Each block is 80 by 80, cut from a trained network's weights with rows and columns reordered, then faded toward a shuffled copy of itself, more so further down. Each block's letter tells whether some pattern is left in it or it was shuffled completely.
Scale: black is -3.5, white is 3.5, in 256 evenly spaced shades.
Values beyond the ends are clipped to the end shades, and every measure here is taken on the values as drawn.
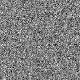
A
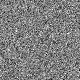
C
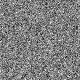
A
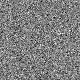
C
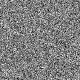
C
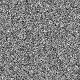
C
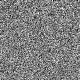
C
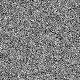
C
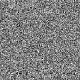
A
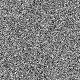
C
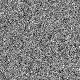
C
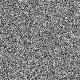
C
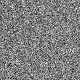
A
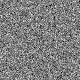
C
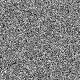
C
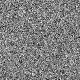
C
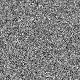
C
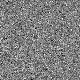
C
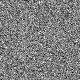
C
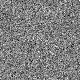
C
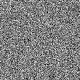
A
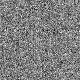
A
